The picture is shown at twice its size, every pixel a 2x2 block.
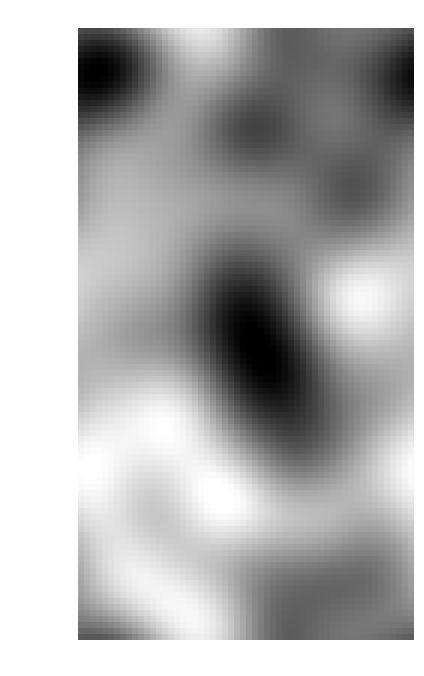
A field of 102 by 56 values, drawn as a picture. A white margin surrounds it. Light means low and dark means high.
The bottom left is the ninth with the lowest average. The field is smooth, with broad soft blobs. No lone cell stands out from its neighbours. The centre is the ninth with the highest average.
